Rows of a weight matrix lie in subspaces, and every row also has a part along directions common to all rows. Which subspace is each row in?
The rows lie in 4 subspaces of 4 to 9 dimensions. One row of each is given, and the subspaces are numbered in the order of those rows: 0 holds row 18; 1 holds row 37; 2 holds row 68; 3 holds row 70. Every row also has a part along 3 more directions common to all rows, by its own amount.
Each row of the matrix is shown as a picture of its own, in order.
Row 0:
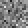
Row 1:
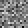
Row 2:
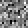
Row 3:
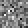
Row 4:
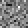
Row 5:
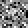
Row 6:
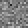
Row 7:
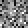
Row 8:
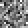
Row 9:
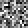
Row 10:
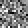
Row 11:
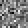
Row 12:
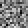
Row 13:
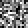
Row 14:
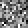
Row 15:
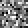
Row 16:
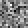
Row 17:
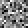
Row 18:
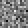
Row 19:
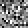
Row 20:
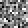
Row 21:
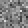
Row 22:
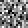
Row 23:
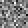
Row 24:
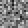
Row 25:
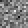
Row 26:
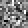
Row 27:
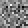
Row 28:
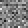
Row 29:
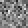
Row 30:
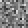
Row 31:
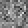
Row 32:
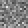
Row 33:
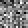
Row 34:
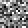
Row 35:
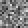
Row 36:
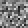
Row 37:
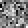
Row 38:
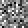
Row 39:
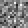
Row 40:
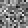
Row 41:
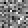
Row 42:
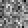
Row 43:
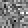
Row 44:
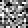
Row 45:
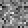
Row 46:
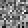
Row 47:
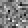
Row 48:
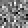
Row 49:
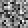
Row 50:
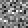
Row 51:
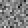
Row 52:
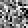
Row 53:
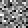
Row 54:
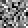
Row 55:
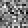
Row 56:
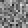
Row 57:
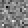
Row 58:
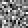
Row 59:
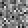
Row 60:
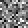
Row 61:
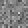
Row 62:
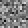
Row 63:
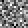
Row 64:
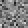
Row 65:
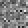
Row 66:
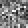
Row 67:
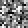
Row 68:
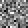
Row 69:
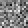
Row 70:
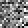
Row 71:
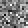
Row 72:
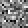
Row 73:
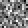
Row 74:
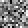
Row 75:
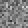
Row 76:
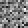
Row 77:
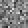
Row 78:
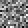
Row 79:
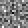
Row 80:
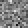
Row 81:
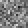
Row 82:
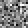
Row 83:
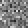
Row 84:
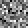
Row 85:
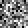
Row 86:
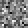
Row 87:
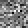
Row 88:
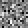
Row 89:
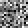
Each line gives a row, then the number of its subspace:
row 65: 3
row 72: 0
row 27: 2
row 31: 1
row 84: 0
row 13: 0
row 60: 3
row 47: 1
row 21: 1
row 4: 2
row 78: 2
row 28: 3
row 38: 2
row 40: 2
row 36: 2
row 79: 0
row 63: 1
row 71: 0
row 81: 0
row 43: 0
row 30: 0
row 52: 1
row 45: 0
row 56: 1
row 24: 0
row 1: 2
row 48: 1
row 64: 1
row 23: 1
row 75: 2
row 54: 1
